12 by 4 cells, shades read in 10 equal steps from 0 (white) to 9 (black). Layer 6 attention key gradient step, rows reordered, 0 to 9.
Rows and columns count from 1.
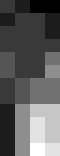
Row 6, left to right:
6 7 7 4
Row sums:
33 30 29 28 25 24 23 23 16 15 15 13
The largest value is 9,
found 2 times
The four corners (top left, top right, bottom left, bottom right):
7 9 8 1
